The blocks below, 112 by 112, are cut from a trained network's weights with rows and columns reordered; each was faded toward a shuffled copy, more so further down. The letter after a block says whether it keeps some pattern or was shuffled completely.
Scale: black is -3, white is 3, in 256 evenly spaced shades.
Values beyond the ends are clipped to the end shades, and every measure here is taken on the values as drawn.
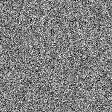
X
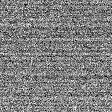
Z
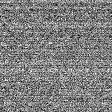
Z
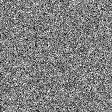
X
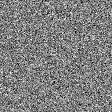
X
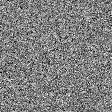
X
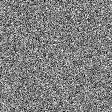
X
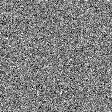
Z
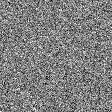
X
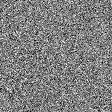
X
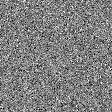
X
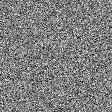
X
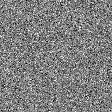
X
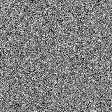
X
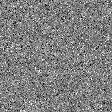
Z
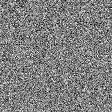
Z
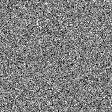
Z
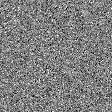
Z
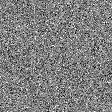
X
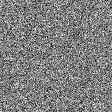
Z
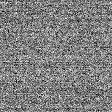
Z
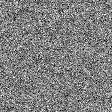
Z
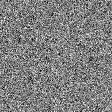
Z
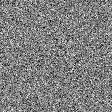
X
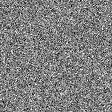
X
